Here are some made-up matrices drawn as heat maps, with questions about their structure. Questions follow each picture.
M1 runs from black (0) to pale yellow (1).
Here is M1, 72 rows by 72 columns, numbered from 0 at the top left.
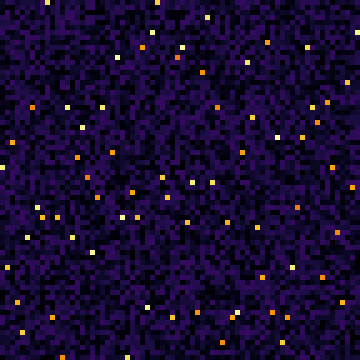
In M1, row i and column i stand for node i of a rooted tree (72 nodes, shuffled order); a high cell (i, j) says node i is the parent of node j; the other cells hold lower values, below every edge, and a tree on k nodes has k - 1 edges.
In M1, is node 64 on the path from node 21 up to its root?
no
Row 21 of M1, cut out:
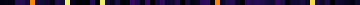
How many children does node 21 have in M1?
5
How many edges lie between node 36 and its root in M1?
6
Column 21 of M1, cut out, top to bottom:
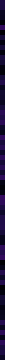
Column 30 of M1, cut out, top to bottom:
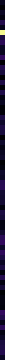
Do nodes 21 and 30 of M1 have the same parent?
no
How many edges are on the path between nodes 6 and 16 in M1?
3
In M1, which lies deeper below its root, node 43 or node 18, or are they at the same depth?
node 18
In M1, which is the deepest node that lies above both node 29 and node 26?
9
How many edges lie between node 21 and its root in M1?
0
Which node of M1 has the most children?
21
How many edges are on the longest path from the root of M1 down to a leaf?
8
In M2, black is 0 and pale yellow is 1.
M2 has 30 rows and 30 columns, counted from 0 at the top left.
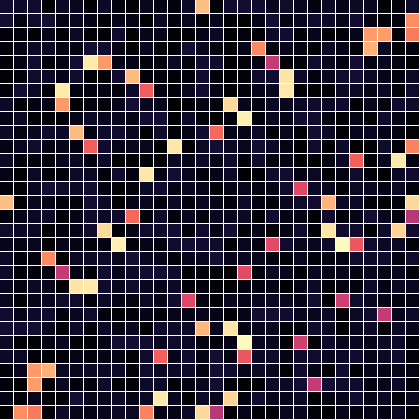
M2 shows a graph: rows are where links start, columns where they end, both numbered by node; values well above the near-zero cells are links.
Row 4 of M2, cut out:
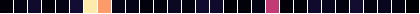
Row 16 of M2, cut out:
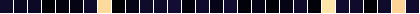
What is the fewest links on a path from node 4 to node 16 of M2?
2
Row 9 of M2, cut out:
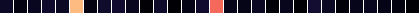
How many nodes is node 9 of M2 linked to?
2
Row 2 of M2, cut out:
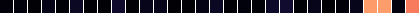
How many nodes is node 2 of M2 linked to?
3
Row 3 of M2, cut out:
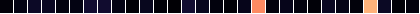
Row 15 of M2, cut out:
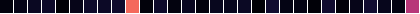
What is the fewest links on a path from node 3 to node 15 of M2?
4
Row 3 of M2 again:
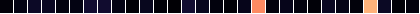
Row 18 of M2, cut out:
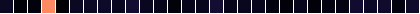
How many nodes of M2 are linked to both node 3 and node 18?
0
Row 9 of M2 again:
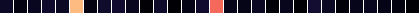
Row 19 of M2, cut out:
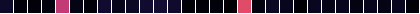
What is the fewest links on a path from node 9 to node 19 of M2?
5
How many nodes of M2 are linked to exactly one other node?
7
